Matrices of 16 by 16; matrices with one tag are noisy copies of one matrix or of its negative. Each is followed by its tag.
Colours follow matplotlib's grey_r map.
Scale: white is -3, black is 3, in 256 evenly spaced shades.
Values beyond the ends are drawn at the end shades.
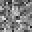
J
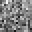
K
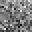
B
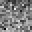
B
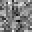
J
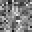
J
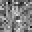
J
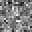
J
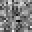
J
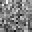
K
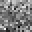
B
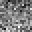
B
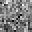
K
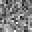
K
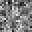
J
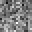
K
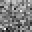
B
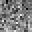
K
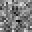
J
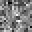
J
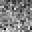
B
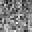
K
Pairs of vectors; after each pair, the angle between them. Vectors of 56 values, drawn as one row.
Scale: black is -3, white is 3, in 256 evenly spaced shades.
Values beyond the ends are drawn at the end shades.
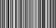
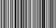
partly aligned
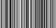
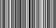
nearly opposite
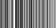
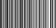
partly aligned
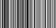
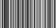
nearly parallel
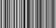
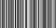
nearly opposite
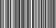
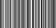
nearly parallel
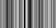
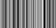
partly opposed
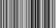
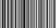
partly opposed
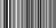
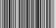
partly aligned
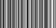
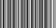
nearly parallel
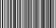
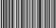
nearly opposite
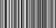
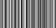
nearly parallel
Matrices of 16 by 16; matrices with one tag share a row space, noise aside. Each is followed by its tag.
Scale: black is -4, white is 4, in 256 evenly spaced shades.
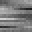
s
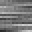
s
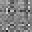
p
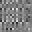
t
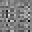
p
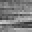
s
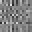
t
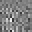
t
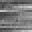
s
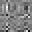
p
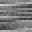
s
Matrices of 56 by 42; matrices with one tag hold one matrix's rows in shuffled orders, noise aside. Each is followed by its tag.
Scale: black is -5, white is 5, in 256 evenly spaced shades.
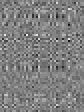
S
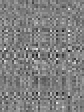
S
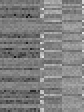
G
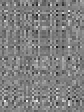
S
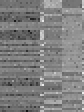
G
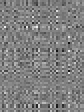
S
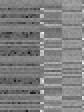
G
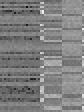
G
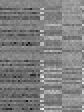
G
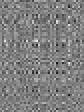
S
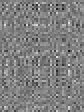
S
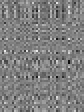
S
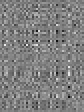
S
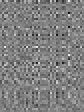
S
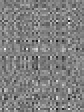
S
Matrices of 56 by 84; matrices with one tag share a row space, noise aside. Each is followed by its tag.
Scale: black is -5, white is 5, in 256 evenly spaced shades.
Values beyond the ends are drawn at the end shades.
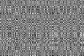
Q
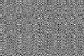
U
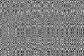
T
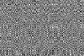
Q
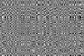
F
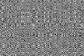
F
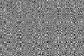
U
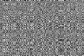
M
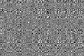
U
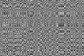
M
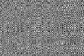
T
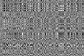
M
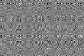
U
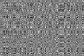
M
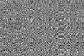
M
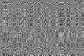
M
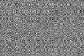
Q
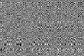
U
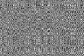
T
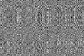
U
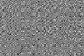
F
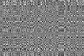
M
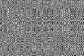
T
